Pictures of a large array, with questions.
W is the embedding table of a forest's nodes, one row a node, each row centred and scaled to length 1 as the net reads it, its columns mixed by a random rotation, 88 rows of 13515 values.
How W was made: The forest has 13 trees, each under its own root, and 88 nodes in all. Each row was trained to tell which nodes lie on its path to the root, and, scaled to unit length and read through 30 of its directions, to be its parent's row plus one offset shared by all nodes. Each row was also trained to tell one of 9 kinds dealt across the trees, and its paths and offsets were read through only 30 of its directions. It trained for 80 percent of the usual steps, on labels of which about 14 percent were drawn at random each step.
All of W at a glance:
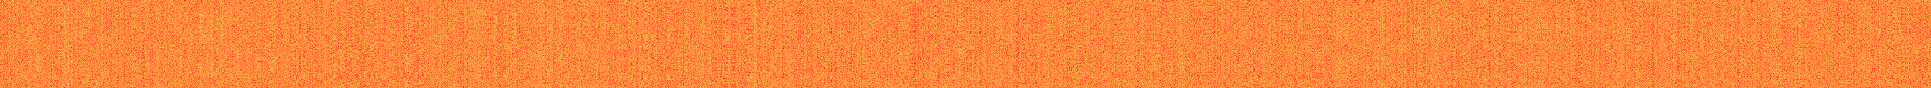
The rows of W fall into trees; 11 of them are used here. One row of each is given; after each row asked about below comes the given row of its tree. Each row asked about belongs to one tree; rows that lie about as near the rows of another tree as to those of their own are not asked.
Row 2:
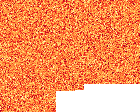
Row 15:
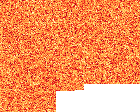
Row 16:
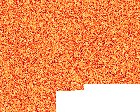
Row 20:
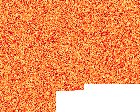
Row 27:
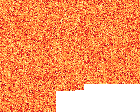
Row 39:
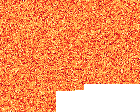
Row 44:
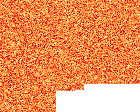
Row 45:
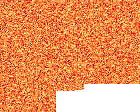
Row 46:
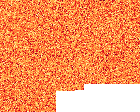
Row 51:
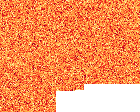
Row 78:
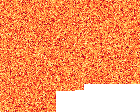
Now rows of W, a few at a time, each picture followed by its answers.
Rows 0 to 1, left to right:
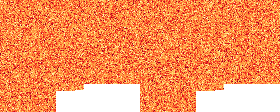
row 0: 45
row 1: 45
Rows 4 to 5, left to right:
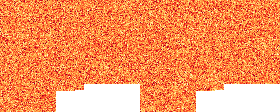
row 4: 39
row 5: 44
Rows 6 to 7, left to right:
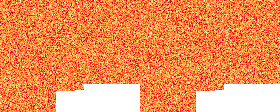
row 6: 15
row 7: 16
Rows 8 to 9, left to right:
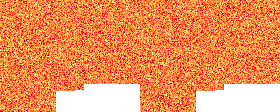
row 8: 20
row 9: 51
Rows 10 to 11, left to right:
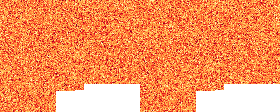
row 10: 20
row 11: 16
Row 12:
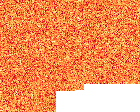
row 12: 78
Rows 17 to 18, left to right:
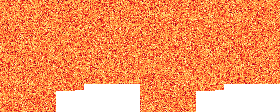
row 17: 2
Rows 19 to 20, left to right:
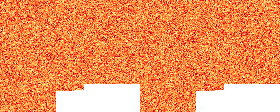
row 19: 44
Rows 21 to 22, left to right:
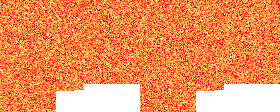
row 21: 15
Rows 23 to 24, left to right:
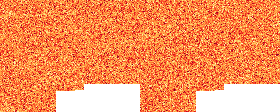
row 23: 44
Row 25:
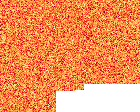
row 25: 51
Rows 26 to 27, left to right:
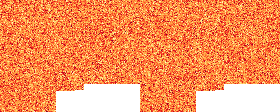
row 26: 20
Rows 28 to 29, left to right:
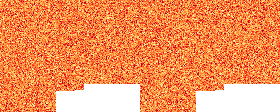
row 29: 44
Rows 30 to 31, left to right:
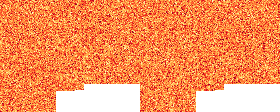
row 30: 15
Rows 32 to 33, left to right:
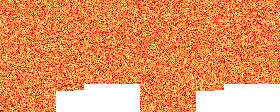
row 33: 44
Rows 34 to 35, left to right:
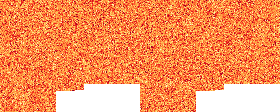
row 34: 15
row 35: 2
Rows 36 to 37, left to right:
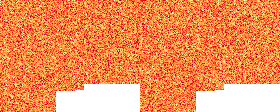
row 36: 27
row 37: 15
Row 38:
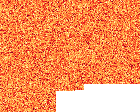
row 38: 2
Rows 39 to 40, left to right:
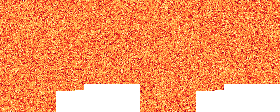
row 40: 46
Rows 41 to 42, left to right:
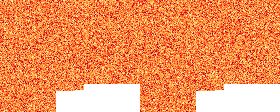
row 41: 16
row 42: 20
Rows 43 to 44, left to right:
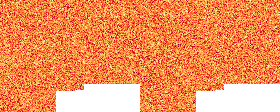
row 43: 15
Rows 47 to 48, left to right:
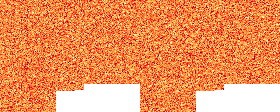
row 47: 15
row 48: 46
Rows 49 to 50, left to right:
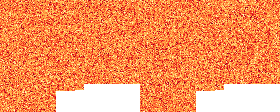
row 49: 44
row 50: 16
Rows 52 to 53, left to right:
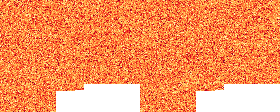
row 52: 16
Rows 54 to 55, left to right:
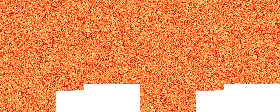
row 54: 20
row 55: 44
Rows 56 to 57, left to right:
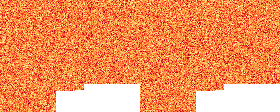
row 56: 51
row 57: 16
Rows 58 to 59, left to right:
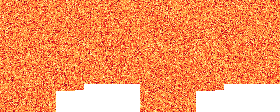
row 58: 20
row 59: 15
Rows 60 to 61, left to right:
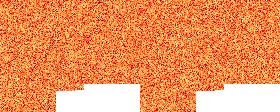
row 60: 2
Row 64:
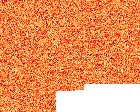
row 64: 39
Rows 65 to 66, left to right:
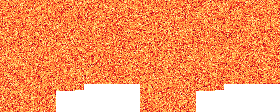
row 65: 51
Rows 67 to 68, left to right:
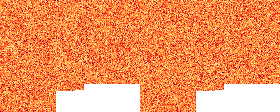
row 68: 16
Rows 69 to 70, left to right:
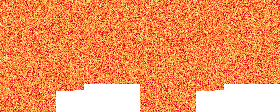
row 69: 20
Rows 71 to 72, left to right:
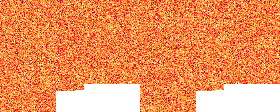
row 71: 16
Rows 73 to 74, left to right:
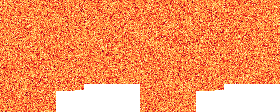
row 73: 46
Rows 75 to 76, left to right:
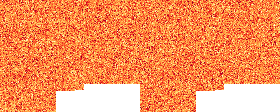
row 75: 78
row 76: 2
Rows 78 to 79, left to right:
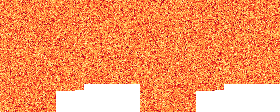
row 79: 15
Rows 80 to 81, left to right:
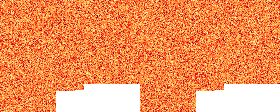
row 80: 16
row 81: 20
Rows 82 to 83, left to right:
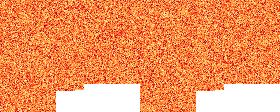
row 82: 44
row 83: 44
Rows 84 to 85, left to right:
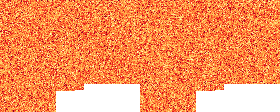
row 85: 51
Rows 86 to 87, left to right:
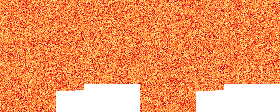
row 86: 20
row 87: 39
